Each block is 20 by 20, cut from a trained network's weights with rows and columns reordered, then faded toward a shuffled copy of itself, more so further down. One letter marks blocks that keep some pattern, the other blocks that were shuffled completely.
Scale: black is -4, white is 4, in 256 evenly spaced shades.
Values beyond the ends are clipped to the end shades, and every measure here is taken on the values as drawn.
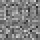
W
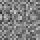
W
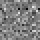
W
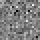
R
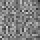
W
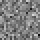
R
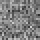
W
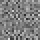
W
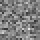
W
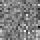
W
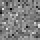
R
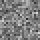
R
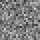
R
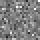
R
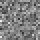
W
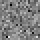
R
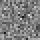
R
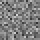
W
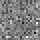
W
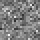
R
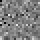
W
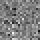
W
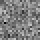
R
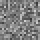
R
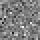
R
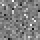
R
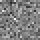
R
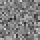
W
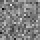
R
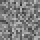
R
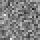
R
